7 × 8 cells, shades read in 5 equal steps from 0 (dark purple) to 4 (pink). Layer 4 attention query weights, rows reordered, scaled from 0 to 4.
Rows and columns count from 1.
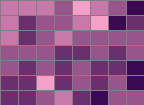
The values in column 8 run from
0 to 2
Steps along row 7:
same up up down down up same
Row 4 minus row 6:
1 1 -2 0 -1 1 -1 2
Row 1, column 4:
2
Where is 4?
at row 1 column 5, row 2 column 6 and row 6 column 3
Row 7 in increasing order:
0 1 1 1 2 2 2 3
